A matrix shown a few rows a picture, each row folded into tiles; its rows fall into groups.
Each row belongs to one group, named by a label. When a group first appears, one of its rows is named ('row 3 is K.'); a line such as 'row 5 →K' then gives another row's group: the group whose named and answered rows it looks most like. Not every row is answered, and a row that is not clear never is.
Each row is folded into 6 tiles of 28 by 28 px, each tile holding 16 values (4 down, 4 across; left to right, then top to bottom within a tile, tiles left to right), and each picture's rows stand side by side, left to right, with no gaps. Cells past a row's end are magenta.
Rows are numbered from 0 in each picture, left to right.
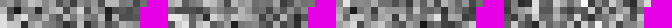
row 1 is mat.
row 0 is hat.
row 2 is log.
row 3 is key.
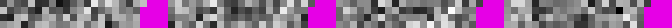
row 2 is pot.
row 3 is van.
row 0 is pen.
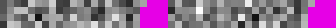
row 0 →key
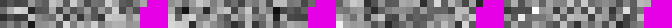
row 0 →key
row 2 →van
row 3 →mat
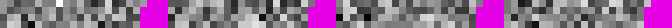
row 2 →pot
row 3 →key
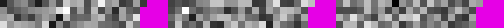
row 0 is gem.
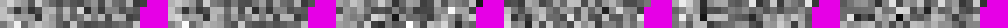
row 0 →log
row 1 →log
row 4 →van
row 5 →gem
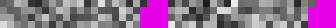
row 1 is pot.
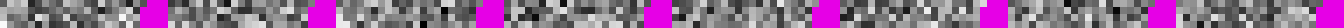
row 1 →pot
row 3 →pot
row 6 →hat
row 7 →van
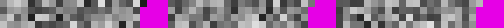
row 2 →key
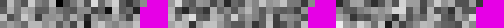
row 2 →gem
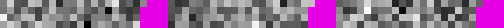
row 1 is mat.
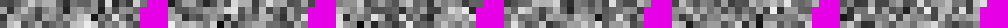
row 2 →van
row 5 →pen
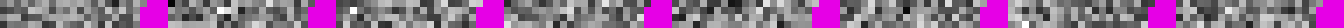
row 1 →gem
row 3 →gem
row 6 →log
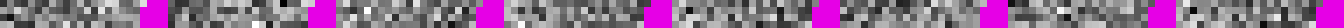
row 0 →pen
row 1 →mat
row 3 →log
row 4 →log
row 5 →pen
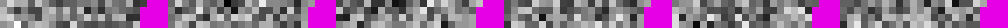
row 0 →log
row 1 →pen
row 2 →pen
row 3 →key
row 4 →van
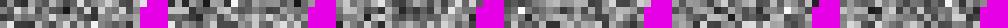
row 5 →log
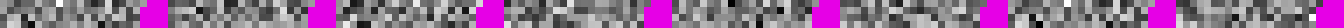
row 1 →key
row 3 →pot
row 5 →pot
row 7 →gem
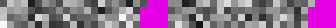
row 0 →van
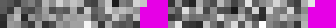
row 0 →mat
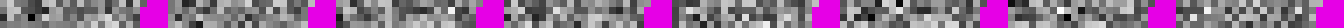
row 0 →pot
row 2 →pot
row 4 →key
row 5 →pot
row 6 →gem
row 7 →mat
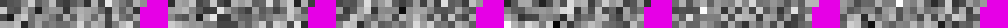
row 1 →van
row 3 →gem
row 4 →mat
